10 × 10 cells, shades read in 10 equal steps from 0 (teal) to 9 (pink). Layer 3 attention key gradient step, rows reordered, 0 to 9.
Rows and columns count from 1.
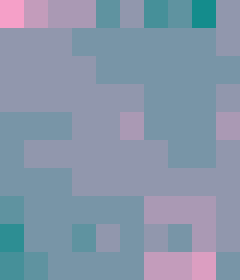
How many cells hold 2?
2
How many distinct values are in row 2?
2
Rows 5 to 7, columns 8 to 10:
4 4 6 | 4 4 5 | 5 5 5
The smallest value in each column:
1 3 4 3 3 4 2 3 0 4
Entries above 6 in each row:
2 0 0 0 0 0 0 0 0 3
